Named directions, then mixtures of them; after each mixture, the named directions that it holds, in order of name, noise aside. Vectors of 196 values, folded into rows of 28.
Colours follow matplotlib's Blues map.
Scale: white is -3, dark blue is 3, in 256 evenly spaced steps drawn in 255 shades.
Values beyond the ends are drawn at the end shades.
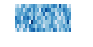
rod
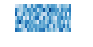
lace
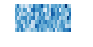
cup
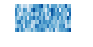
cup, lace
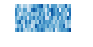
cup, lace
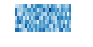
lace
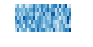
cup, rod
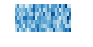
cup, rod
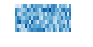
lace, rod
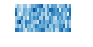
cup, lace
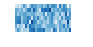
lace, rod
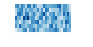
lace, rod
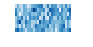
cup, lace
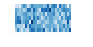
lace, rod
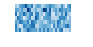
cup, lace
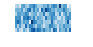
rod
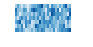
cup, lace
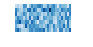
lace, rod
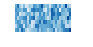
cup
